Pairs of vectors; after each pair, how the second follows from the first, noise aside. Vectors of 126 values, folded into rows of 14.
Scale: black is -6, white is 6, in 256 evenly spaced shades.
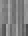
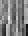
scaled up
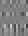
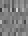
reversed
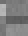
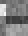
scaled up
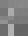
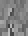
sign-scrambled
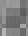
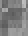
reversed
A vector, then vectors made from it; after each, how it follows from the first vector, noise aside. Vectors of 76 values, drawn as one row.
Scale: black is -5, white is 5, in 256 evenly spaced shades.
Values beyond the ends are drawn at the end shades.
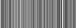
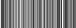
scaled up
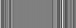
partly zeroed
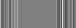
partly zeroed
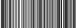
scaled up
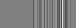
partly zeroed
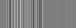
partly zeroed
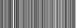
reversed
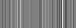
partly zeroed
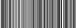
scaled up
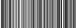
scaled up
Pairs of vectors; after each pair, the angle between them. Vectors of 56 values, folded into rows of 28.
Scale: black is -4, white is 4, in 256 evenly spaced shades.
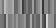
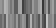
nearly parallel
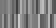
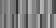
nearly parallel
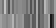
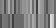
nearly opposite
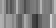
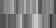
nearly opposite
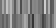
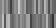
orthogonal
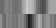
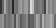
partly aligned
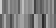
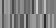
orthogonal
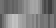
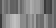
nearly parallel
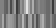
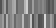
partly aligned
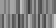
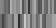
partly aligned
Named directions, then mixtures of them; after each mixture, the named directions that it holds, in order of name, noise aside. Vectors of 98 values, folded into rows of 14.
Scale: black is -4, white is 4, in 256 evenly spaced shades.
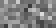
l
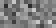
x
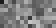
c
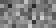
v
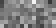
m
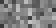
c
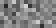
x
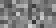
v, x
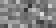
l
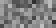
m, v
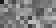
c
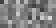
c, l, v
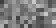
m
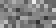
c, m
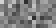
c, v, x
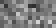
c, v, x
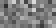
m, x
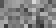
l, m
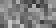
l, m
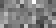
m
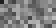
c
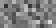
x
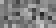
l, m, v
